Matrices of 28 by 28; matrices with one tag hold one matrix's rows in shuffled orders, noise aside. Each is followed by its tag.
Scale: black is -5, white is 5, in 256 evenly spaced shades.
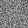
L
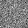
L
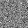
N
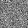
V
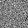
L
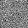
V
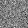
L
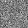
V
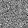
N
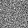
L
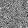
N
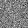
L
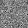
V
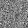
N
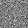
L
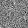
L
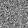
N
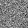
L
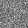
L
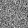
L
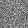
L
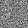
V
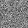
V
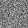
L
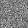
V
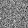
L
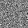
N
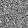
N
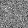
V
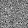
V
